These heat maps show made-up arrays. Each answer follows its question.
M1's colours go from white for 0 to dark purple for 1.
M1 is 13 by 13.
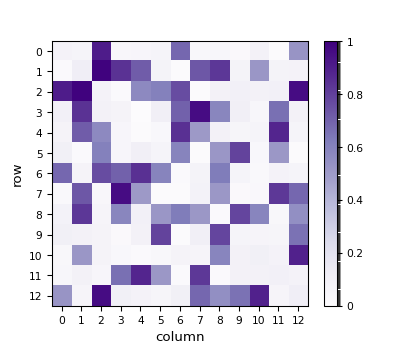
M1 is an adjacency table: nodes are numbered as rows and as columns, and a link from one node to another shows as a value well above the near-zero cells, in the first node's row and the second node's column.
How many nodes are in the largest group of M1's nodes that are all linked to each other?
4
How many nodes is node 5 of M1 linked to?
5
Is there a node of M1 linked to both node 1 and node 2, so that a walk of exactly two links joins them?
yes
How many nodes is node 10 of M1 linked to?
3
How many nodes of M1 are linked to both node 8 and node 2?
4
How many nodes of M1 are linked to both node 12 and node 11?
1
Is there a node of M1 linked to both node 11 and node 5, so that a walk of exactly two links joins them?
no
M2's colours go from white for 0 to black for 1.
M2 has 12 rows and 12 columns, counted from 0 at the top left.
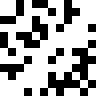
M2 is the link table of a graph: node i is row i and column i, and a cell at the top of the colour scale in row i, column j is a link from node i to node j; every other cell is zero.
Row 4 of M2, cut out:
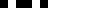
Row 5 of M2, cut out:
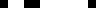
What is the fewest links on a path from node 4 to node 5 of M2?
1
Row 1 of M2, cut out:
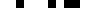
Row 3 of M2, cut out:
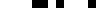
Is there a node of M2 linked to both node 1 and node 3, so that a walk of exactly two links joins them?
no
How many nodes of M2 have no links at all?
0
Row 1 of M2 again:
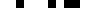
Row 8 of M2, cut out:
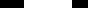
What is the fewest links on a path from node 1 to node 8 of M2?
1
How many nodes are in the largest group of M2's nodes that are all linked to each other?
3
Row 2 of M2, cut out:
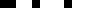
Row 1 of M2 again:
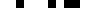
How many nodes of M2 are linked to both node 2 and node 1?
1
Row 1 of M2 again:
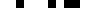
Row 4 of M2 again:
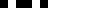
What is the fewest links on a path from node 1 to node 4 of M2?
2
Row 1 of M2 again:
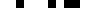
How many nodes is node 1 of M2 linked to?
4
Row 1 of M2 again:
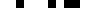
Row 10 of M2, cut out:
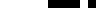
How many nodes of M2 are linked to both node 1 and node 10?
3
